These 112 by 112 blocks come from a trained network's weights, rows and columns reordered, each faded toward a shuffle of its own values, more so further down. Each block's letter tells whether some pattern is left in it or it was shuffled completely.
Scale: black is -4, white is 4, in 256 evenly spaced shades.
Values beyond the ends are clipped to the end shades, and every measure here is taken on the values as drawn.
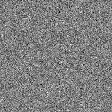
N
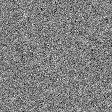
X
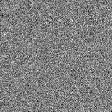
N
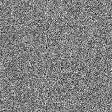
N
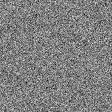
X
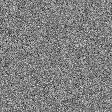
X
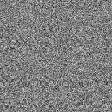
N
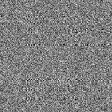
N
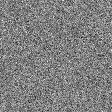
X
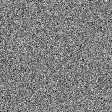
X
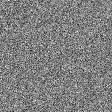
X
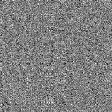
N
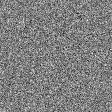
X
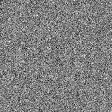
N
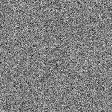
N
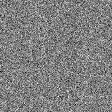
N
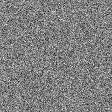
X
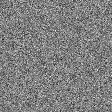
X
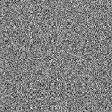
N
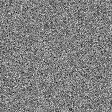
X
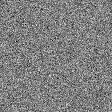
X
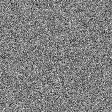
X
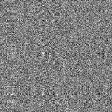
N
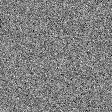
X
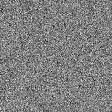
N
